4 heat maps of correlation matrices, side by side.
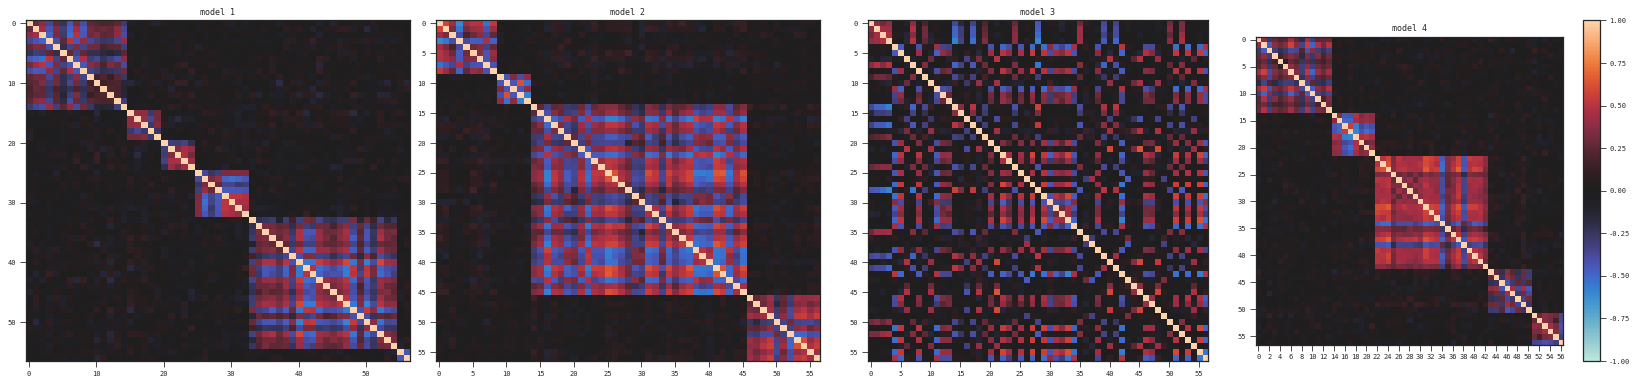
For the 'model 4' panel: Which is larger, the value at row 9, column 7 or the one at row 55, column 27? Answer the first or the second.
the first
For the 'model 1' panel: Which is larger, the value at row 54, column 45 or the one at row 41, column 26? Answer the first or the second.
the first
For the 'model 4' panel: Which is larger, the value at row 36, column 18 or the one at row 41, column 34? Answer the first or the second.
the first
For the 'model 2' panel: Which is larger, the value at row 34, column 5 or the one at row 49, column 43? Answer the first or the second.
the first
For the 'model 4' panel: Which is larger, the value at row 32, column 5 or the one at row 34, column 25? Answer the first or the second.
the first
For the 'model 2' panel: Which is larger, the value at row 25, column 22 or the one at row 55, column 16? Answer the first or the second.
the second
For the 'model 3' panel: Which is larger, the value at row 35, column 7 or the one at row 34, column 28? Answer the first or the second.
the first
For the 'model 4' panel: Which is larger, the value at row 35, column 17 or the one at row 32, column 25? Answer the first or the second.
the second
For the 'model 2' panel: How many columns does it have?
57
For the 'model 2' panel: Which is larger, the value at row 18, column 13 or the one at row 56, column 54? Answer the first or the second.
the second
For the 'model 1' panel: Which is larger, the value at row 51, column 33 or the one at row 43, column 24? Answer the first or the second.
the first
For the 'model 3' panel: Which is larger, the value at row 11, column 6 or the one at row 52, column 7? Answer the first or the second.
the second
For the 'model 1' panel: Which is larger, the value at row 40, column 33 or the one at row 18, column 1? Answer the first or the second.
the second
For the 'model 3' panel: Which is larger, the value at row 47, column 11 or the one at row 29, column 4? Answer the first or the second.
the first
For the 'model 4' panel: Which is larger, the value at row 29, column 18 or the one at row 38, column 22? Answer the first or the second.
the first
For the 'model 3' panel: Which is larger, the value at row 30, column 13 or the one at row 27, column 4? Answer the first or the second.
the first
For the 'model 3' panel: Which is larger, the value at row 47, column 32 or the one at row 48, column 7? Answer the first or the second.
the first
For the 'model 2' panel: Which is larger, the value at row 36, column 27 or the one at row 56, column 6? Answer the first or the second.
the first
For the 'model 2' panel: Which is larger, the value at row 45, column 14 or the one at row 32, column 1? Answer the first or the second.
the first
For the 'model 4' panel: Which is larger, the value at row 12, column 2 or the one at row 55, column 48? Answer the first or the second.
the second
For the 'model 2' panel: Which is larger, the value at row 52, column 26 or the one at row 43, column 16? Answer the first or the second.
the second
